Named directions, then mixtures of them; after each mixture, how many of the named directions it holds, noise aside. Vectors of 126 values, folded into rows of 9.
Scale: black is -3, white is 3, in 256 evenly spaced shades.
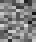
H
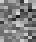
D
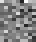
two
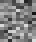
one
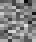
one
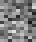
two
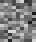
one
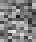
two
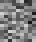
one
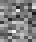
two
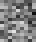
two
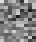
one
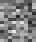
two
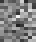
one
